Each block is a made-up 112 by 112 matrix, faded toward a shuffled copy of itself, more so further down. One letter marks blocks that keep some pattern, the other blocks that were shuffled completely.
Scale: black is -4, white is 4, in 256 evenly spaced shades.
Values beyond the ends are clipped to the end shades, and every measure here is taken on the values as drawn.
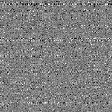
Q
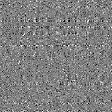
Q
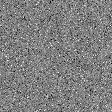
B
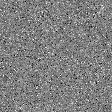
B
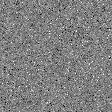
B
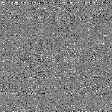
Q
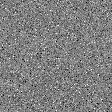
B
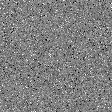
B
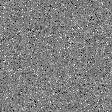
B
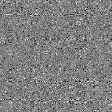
Q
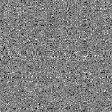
Q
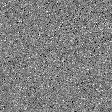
B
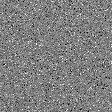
B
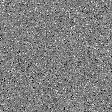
B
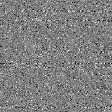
Q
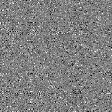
Q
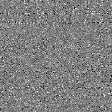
Q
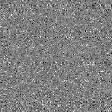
Q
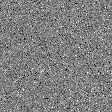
B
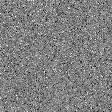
B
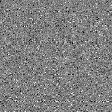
Q
